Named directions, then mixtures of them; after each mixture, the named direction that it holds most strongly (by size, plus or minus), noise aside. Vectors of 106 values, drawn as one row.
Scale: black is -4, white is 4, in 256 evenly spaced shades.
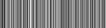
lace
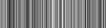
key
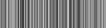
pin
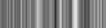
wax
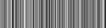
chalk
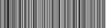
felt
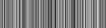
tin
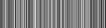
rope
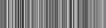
pin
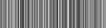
pin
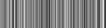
chalk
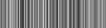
pin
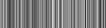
key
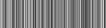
rope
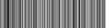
felt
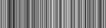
key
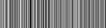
lace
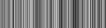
wax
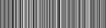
felt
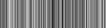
key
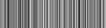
felt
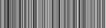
felt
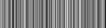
chalk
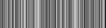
chalk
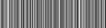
felt
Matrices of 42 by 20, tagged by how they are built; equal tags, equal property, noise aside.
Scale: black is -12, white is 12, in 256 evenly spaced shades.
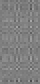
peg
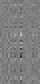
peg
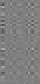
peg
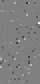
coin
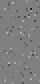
coin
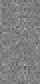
peg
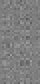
peg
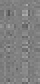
peg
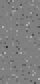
coin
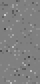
coin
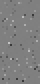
coin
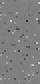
coin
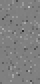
coin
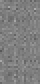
peg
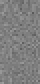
peg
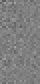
peg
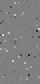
coin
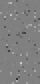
coin
